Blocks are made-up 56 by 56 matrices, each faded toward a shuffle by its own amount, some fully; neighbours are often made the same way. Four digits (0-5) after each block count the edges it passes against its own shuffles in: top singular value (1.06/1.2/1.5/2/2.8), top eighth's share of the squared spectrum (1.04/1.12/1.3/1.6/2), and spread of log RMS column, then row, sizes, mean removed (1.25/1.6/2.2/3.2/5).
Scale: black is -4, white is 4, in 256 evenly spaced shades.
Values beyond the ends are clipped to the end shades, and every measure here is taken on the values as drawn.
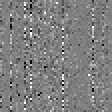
3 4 3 0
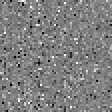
1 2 2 0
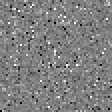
0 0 0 0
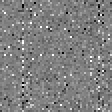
2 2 2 0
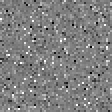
0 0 0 0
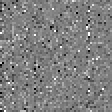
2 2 2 0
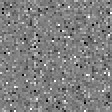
1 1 1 0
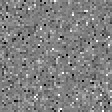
0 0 0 0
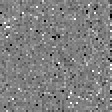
2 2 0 0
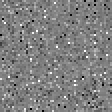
1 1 0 0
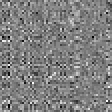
4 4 3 3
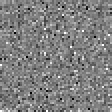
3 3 1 1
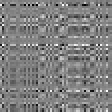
5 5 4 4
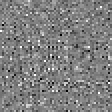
3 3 1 2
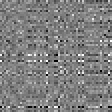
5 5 3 3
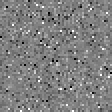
1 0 0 0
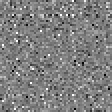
3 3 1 1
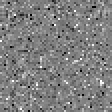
2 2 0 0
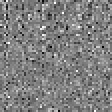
4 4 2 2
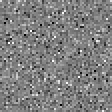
1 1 0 0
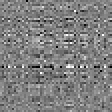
4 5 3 3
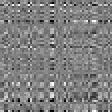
5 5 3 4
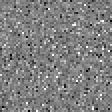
2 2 0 0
